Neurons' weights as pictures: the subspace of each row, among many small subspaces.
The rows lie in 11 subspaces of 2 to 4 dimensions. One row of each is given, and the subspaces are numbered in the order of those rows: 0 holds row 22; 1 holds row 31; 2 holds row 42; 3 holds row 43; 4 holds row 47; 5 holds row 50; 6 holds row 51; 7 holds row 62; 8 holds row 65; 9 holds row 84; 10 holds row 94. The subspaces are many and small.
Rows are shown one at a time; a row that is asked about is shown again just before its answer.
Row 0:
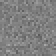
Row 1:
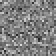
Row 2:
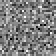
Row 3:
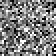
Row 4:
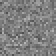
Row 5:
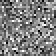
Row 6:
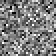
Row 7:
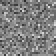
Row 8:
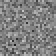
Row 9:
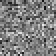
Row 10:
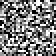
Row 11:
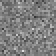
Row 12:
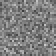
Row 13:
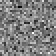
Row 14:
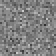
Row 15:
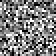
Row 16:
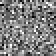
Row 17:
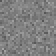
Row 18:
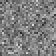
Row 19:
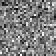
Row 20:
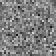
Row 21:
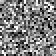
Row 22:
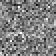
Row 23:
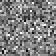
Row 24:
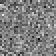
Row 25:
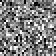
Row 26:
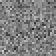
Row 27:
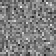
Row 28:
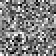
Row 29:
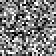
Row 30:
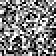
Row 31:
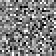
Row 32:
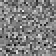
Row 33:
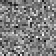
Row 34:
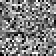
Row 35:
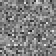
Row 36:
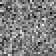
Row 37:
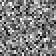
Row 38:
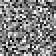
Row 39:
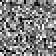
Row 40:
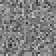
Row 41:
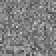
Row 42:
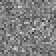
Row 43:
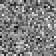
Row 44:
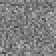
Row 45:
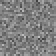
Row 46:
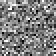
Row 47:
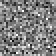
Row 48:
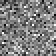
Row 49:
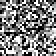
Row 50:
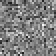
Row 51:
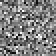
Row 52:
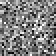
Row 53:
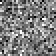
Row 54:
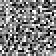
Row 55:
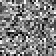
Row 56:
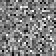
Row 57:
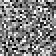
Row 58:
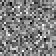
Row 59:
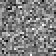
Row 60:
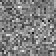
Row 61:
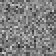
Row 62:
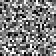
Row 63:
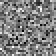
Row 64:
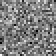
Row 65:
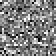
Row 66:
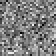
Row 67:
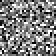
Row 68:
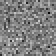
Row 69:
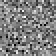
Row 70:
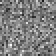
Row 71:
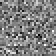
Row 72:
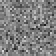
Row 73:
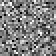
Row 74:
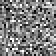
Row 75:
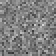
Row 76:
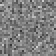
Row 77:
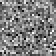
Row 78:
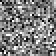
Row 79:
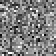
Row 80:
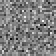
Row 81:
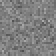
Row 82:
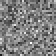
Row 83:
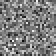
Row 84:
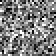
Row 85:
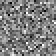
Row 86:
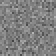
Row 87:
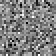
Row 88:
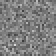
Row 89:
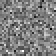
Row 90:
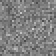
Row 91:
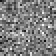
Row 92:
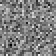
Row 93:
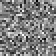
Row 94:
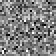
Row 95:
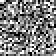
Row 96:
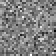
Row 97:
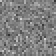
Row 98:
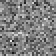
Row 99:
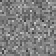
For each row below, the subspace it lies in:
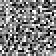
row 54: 10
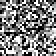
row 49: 5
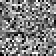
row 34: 0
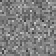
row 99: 10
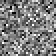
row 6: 0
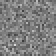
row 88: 7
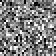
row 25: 1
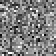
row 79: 3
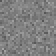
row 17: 8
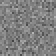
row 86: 0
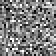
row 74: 2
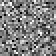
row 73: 1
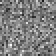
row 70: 9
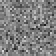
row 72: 6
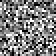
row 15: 1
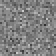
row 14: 4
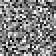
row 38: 7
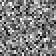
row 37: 1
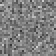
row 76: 3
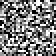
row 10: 8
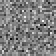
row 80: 10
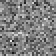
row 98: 9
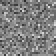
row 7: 0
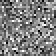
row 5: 7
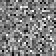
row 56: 1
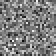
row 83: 7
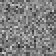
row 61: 3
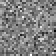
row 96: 0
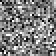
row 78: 4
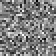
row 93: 5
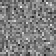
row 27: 3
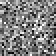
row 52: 5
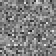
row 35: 10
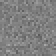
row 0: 6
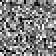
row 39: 1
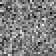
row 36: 3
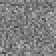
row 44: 3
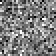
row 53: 9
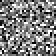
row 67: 8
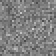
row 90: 2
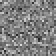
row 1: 8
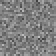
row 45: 5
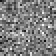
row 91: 3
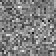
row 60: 4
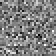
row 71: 6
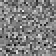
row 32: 6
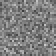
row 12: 2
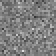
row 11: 2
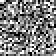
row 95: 3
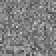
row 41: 2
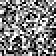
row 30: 5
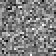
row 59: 5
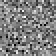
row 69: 6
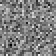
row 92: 9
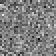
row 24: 3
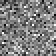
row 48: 0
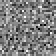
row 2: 10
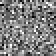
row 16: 3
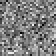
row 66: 0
